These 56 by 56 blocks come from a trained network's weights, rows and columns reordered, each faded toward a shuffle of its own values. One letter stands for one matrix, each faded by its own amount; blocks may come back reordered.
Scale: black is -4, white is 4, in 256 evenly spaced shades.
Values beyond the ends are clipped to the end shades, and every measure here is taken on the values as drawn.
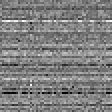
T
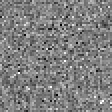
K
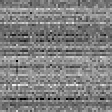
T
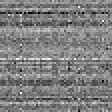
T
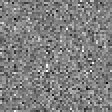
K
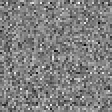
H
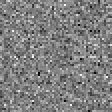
K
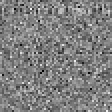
H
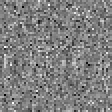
K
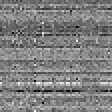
T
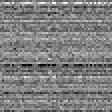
T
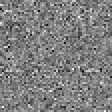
K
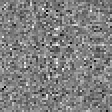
K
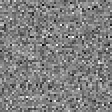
H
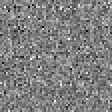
K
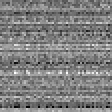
T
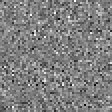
K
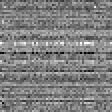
T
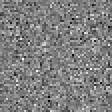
K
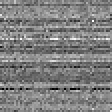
T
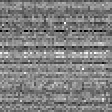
T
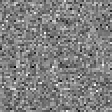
H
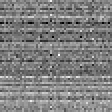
T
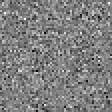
K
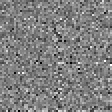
K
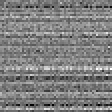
T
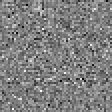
H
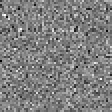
K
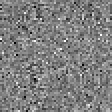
K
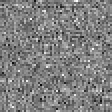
H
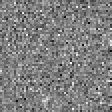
K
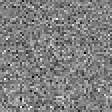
K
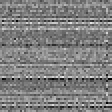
T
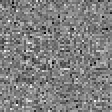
H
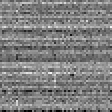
T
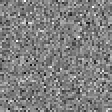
H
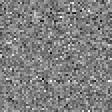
H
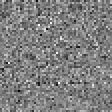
K
